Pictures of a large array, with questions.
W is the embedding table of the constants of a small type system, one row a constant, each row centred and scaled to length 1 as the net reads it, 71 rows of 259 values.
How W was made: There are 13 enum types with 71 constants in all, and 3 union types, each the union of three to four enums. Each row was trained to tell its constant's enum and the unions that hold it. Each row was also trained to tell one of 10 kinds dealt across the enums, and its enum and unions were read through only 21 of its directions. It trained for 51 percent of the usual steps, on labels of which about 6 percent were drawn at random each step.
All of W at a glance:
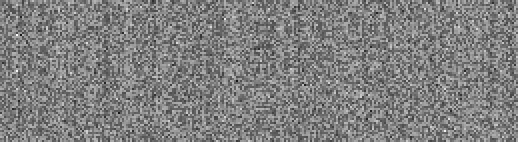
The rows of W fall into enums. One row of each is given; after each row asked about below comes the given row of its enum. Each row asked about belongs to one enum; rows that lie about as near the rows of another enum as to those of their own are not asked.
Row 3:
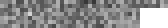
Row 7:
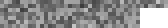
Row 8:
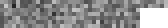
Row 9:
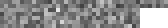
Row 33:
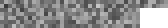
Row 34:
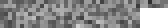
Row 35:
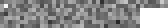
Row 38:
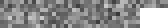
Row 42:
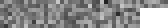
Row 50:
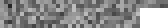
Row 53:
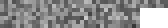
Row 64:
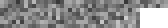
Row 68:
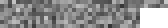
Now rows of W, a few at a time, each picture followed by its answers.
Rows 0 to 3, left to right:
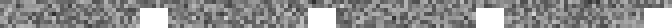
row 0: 53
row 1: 64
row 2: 34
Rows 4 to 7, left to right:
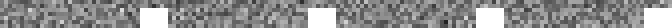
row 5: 68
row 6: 38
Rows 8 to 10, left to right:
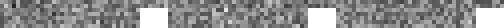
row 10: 7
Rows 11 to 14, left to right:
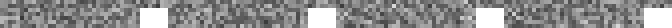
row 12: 53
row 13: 7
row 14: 34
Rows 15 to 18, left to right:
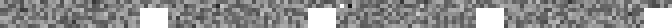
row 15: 64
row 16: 53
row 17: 35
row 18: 8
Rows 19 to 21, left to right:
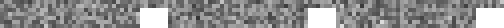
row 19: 33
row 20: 9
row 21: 3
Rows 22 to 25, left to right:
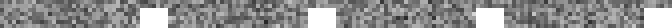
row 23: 53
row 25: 68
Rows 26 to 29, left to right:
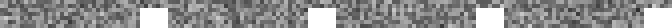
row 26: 35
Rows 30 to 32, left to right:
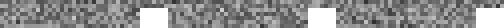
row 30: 3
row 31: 34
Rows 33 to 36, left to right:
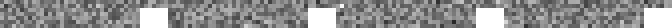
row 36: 35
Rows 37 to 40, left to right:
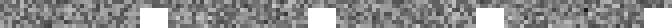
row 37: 7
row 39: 64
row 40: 35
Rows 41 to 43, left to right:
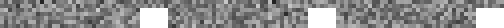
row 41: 64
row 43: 35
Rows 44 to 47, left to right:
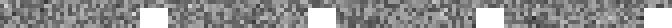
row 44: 8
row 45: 64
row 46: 8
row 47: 68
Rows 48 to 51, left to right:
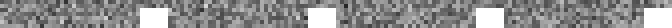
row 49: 38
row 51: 9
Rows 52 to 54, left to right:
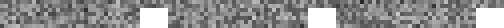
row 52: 3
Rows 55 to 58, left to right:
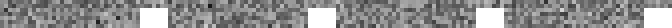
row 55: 9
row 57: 8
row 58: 68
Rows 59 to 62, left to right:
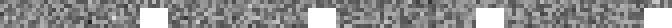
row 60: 33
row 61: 34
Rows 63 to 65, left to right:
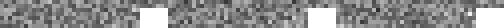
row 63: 53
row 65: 3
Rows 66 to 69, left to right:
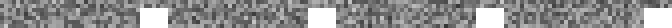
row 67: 42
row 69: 7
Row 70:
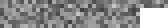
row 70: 8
